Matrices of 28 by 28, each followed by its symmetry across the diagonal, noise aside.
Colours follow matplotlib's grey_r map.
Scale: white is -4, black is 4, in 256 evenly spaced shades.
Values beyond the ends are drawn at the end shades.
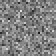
neither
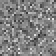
symmetric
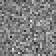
neither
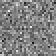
neither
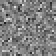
antisymmetric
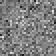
symmetric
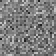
symmetric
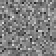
antisymmetric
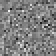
antisymmetric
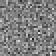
antisymmetric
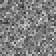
symmetric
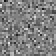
antisymmetric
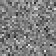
antisymmetric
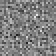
antisymmetric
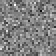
neither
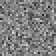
neither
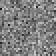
neither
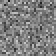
neither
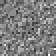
symmetric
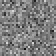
neither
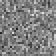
neither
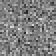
antisymmetric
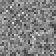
symmetric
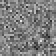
symmetric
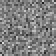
antisymmetric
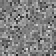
symmetric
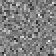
antisymmetric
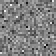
symmetric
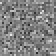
neither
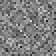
symmetric
